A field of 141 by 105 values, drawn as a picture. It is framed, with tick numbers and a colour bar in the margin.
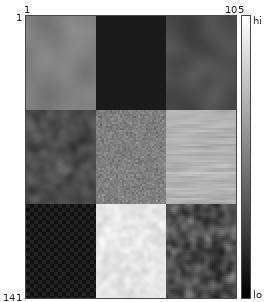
The table splits into 3 rows of 3 panels. Panel 1,1: middling, smooth, faint in contrast. Panel 1,2: very low, flat. Panel 1,3: low, smooth, faint in contrast. Panel 2,1: low, blotchy, faint in contrast. Panel 2,2: middling, fine-grained, faint in contrast. Panel 2,3: high, streaked across, faint in contrast. Panel 3,1: very low, checkered, faint in contrast. Panel 3,2: very high, blotchy, faint in contrast. Panel 3,3: low, blotchy.
